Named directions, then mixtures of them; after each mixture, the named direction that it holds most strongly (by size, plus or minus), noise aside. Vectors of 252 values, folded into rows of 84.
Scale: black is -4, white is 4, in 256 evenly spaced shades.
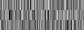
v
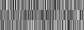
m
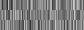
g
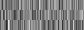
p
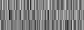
v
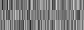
g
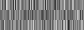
m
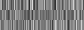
m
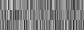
g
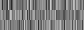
g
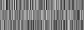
m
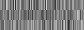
m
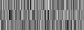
v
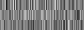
m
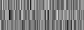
v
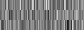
v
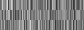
g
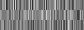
m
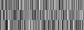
p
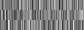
p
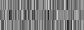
v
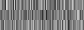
m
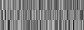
p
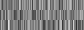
p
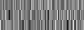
v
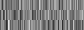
p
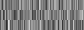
p
